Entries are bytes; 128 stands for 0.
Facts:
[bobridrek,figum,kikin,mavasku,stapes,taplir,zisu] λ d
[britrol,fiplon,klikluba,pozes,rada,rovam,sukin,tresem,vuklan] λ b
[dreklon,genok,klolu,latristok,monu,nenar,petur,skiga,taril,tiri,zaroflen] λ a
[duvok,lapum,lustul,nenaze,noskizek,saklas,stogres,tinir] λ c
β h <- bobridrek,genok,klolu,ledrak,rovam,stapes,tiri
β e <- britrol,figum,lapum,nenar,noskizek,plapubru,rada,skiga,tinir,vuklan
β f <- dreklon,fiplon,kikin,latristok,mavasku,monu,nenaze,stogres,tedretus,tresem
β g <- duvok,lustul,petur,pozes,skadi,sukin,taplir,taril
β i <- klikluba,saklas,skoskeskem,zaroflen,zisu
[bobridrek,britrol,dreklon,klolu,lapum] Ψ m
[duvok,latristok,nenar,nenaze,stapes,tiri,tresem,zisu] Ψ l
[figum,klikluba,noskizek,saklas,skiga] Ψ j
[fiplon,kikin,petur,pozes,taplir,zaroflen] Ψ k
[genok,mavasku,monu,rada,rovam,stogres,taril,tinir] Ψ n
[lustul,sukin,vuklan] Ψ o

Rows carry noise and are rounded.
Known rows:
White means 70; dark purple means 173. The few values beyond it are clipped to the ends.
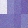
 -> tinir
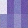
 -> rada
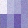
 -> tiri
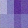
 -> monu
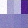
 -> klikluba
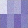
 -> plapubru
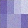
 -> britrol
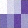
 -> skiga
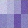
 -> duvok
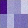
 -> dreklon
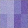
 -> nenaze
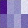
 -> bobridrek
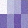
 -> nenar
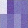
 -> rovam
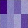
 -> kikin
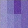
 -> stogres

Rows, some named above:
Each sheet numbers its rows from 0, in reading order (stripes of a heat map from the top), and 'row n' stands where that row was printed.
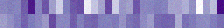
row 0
tresem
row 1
kikin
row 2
taril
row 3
figum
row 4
skoskeskem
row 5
tedretus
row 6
zaroflen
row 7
klikluba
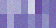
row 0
zaroflen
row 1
rovam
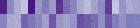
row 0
sukin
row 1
taplir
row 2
fiplon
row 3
zisu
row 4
ledrak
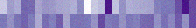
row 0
skoskeskem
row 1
petur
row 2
zaroflen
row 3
saklas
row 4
ledrak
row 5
stapes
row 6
mavasku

